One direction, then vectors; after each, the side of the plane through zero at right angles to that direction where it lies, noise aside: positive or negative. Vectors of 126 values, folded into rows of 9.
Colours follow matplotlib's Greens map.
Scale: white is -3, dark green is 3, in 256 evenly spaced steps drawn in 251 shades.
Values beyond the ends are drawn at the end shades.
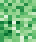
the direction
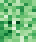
positive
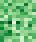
positive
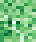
positive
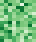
positive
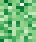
positive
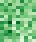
positive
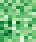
positive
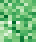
negative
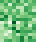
negative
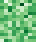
negative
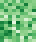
positive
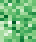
negative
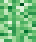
negative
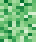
positive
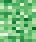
negative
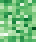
negative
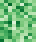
positive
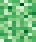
negative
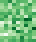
negative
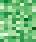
negative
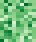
positive
